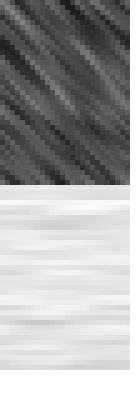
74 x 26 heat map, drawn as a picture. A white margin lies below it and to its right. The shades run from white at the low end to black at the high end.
The table splits into 2 rows of 1 panel. Panel 1,1: high, slanting down to the right. Panel 2,1: very low, streaked across, faint in contrast.
